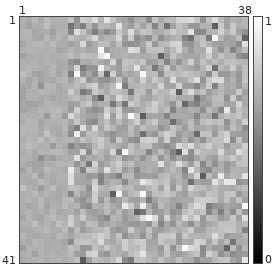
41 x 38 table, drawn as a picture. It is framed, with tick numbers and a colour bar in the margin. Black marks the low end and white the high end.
Grain: fine. Mirror symmetry: none. Slope: none. Average level on the scale: 70%. Seam: vertical, 20% of the way across, the left part calmer.
